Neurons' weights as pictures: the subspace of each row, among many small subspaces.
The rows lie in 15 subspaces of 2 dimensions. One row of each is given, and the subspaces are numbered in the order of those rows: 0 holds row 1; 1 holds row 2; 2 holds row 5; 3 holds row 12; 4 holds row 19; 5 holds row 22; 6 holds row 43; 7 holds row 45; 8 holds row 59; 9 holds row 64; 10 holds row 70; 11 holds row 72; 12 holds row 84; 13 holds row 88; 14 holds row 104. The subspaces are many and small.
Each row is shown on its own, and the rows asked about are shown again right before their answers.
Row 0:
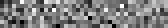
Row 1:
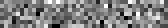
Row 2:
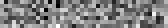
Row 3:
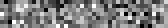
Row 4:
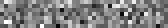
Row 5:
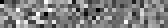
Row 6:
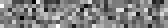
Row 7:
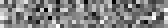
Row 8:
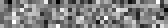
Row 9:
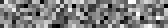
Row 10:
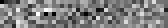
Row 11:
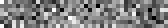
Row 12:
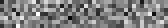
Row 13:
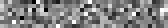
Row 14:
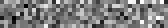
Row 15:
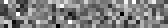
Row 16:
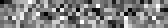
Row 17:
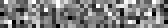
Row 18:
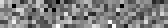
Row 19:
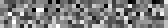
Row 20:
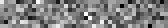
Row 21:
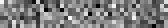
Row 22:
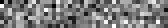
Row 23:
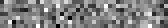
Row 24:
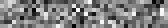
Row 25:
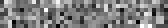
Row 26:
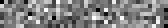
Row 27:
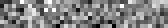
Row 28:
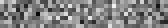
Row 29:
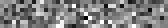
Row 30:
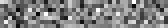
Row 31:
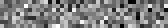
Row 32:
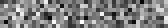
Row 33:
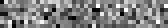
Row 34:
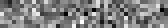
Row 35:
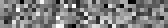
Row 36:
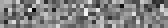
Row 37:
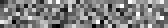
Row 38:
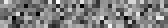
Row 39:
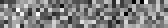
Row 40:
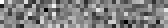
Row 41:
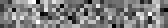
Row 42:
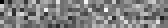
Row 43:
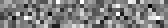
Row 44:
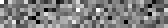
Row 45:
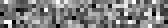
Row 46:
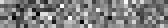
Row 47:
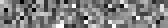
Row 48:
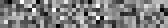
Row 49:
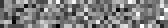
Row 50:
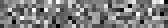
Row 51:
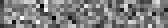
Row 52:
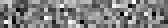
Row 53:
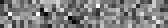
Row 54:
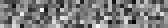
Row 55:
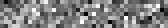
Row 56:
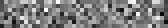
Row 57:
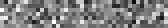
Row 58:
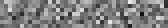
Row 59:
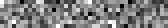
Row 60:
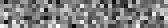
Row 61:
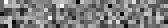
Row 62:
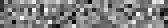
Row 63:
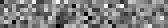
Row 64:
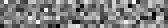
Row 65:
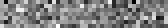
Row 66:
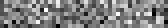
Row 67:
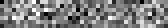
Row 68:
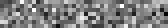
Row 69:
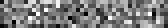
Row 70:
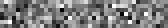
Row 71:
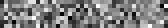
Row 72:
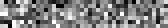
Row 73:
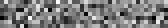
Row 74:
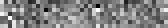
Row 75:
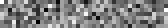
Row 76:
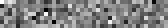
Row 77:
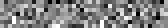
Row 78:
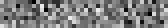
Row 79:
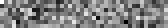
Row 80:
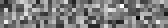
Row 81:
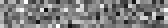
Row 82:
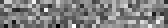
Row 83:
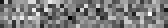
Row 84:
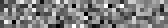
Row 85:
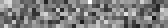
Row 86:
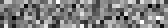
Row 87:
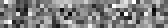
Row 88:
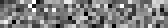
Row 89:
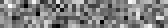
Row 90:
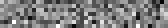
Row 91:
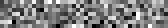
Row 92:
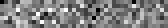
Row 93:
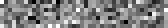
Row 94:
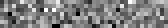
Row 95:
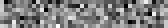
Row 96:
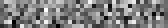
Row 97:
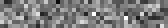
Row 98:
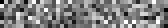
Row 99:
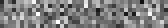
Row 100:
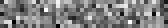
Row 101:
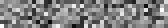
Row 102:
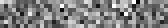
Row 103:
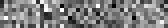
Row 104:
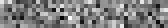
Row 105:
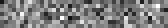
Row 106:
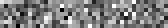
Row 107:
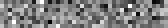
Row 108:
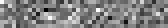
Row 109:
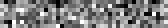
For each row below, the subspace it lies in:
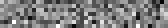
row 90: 0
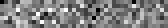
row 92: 2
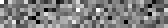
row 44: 9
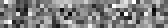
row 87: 10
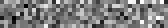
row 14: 6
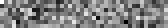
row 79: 2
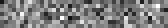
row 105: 14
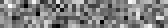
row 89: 12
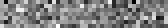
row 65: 9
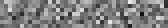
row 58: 4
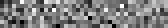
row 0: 8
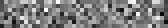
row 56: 4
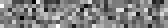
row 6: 4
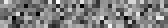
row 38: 0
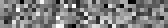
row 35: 12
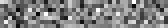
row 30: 9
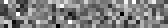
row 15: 11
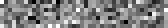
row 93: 9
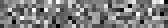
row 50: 4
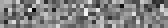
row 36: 13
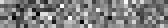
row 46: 1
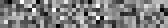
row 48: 13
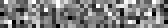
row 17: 7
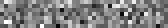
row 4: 10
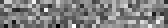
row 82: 1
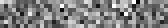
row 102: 7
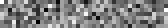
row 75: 2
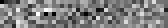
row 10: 2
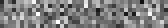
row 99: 3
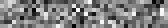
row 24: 0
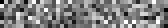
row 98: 5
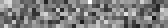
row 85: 0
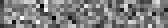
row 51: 14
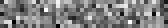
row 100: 7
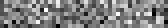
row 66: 1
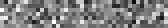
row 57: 2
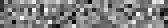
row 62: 4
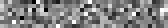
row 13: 4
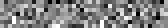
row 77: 0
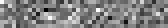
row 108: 9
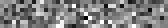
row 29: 12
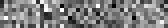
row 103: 7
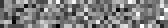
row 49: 8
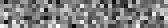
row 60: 1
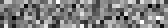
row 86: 6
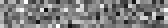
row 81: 9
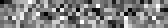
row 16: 14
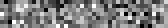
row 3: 10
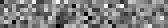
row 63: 12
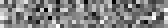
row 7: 2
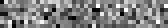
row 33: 11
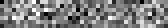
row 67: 1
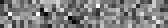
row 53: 11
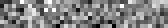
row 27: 8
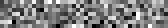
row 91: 0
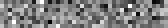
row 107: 4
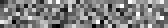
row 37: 13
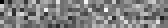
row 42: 5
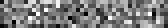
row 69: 1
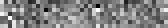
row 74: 11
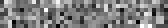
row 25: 10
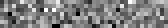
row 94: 8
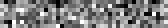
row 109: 7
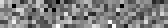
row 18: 8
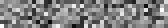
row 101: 6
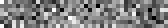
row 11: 11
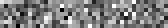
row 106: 10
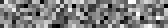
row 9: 12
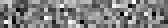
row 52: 7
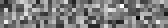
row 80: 12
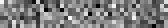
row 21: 7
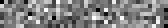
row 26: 5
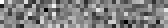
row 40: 5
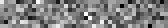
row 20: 13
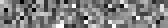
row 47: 12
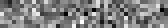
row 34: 6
